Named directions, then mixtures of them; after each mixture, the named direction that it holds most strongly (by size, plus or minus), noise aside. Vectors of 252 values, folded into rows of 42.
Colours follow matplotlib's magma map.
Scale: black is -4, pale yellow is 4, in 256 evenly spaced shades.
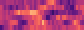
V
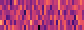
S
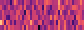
S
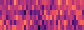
S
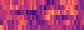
V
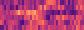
V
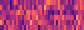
S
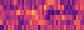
V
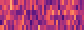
S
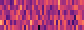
S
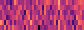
S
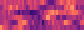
V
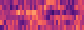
V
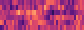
V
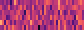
S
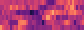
V
